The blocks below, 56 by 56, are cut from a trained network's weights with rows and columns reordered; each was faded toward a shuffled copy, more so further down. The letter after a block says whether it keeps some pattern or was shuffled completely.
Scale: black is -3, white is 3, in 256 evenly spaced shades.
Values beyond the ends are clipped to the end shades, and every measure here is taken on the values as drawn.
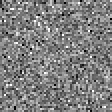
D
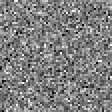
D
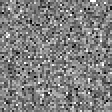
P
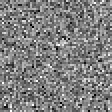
D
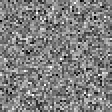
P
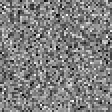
P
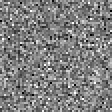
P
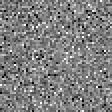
D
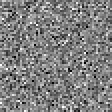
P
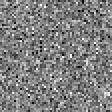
D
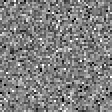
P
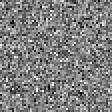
D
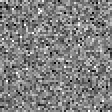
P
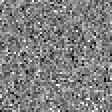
D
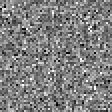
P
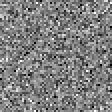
D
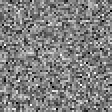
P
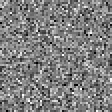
P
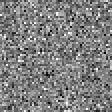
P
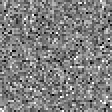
P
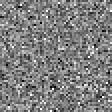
P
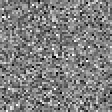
P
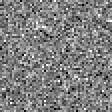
D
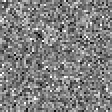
D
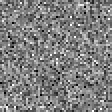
D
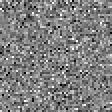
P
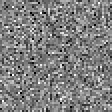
P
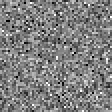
D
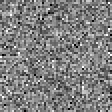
P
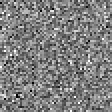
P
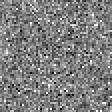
D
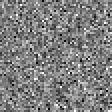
D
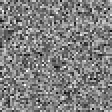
D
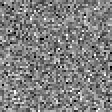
D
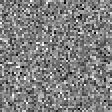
D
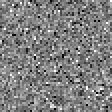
D
